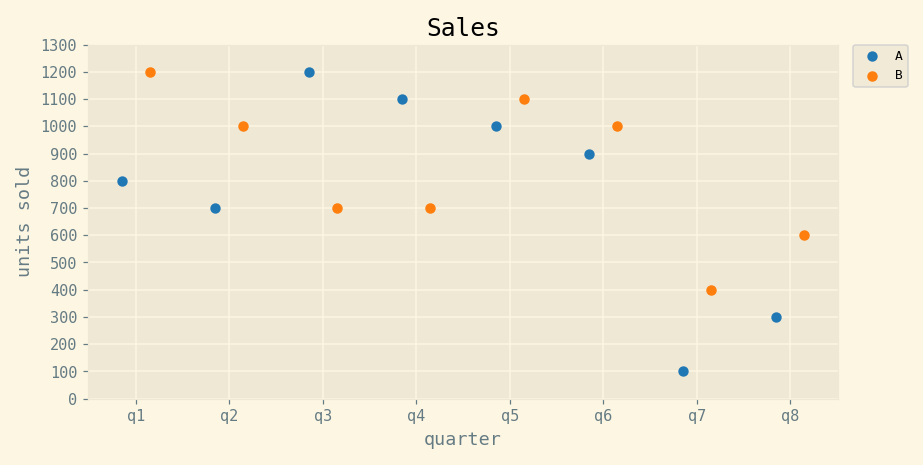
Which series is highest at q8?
B
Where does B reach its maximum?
q1
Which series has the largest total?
B
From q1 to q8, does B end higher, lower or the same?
lower
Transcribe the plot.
Title: Sales
x-axis: quarter, ticks q1 q2 q3 q4 q5 q6 q7 q8
y-axis: units sold, ticks 0 100 200 300 400 500 600 700 800 900 1000 1100 1200 1300
Legend: A, B
Values:
A: 800 700 1200 1100 1000 900 100 300
B: 1200 1000 700 700 1100 1000 400 600
